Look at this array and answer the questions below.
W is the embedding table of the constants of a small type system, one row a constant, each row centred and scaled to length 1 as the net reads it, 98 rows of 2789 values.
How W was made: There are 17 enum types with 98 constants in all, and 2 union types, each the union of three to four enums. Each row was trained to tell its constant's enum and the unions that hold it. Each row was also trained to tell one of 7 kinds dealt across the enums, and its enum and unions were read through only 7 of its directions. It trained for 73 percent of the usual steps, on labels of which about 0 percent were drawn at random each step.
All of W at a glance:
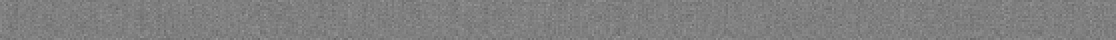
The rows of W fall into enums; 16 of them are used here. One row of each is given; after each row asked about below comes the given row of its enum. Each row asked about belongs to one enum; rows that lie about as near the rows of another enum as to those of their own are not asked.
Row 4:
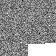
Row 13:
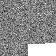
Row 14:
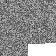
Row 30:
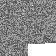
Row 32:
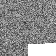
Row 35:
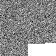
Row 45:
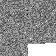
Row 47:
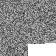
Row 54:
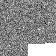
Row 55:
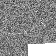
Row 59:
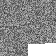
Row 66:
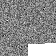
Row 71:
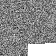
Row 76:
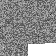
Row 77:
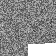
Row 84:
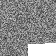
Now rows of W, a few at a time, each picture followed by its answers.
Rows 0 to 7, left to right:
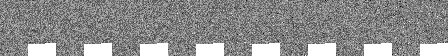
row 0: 59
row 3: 4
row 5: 76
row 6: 47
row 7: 71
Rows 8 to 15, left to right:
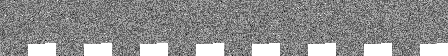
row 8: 47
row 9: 45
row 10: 47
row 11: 13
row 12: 35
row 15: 84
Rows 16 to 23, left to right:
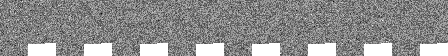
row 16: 59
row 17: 14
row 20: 30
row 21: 13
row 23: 30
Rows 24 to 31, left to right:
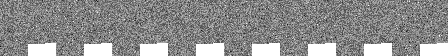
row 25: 71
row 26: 47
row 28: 35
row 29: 13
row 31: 55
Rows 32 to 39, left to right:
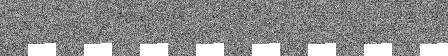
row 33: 13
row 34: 59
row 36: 54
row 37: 35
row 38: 71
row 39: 45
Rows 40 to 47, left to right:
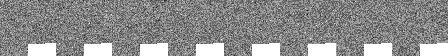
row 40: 14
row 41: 4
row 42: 14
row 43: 14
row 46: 35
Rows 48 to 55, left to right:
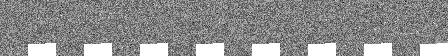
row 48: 71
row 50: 4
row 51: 32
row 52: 59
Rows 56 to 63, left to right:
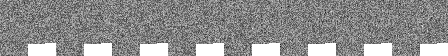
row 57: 35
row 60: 84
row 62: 71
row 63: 14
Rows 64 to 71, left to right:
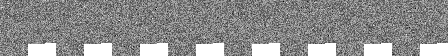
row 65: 30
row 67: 84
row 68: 59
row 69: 30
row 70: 4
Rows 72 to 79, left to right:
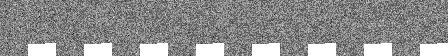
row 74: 45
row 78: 59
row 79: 4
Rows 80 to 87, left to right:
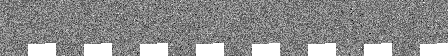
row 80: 30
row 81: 71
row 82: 4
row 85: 30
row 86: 13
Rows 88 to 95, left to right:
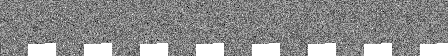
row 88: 77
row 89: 13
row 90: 47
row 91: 47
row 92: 84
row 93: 84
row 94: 45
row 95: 66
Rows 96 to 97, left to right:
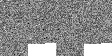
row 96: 45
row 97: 35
